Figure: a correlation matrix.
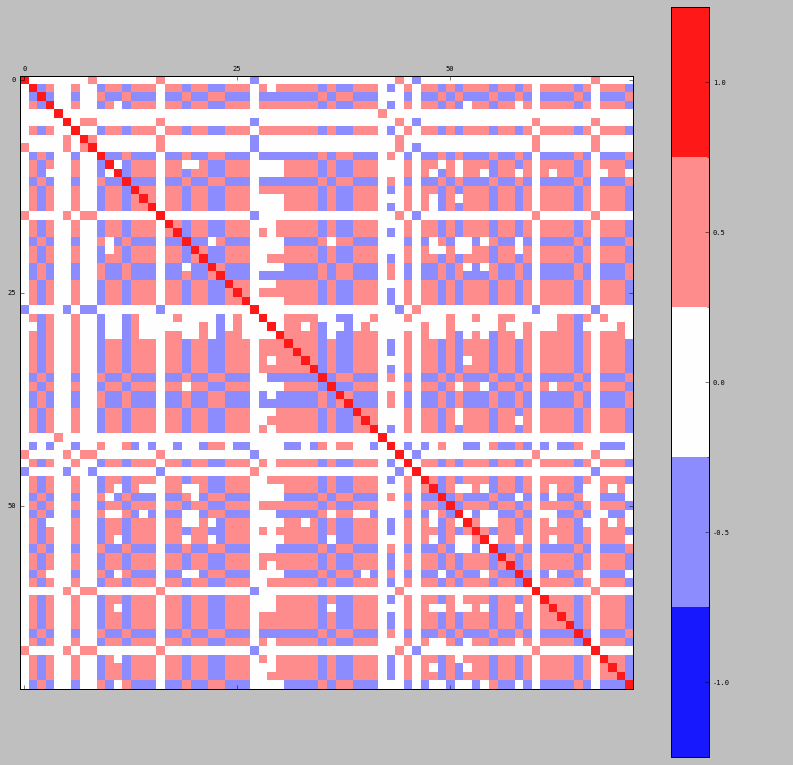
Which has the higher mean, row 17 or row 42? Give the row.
17
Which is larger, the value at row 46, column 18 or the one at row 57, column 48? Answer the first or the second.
the second
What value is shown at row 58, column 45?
-0.5
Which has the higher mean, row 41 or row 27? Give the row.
41
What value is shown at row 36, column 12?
-0.5
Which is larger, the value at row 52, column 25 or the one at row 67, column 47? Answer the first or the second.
the first
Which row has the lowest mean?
2
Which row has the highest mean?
40
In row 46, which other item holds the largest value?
27
